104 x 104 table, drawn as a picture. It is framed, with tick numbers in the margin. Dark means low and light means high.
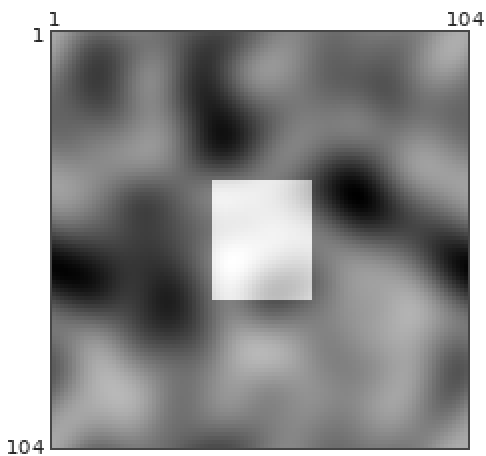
The middle left is the ninth with the lowest average. The centre is the roughest part. In the centre lies a patch that is higher than the rest. The centre is the ninth with the highest average.
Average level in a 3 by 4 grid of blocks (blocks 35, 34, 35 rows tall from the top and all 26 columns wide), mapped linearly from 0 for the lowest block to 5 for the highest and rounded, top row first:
2 0 3 3
0 5 5 2
4 3 4 4
